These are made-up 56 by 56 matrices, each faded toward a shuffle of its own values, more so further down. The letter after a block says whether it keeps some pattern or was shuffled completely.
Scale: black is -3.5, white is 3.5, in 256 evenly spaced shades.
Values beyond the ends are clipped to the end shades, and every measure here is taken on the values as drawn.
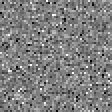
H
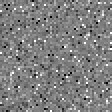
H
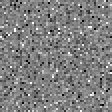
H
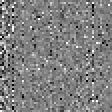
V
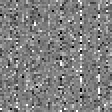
V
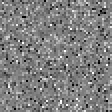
H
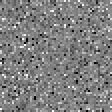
H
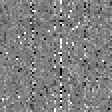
V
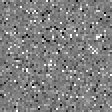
H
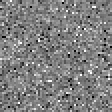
H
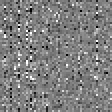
V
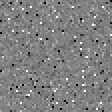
H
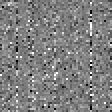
V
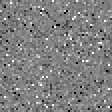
H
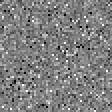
H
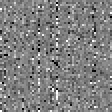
V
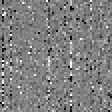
V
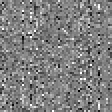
V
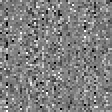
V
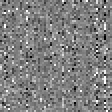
V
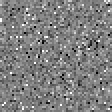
H
